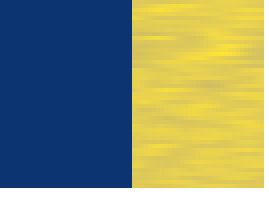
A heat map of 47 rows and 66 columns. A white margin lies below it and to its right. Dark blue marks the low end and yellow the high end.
The table splits into one row of 2 panels. Panel 1,1: very low, flat. Panel 1,2: very high, streaked across, faint in contrast.
